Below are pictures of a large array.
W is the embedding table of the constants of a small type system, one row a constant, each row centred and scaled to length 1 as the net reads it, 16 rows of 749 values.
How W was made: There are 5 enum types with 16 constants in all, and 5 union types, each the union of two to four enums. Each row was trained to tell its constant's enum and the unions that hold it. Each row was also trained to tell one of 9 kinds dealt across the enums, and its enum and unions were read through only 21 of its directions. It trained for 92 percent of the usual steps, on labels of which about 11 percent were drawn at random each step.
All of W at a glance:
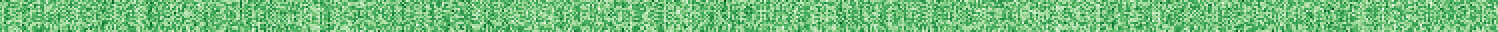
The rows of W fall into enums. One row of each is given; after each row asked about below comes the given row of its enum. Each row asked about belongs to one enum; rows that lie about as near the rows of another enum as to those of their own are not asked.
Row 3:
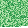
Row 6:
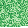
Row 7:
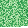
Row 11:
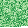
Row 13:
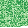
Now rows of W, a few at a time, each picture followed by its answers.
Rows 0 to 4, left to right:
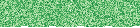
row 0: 3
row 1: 11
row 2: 6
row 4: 13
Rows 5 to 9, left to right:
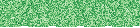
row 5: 7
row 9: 3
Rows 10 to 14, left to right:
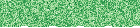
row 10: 6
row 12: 7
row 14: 13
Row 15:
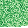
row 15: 6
